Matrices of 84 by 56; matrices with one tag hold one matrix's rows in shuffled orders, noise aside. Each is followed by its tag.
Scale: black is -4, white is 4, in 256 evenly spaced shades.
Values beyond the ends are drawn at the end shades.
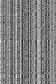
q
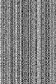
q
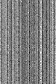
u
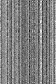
u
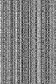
q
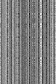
u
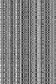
q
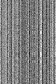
u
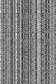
q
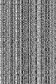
q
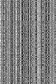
q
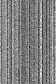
u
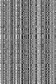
q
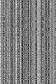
q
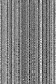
u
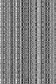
q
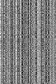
q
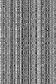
q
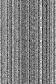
u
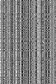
q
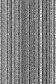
u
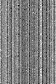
u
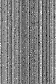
u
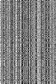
q
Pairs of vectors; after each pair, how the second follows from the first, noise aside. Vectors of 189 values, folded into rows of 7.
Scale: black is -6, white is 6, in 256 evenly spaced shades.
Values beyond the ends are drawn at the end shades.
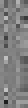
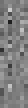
wrapped around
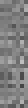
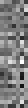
scaled up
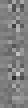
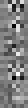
scaled up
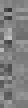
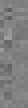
shrunk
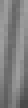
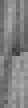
wrapped around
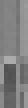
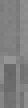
shrunk
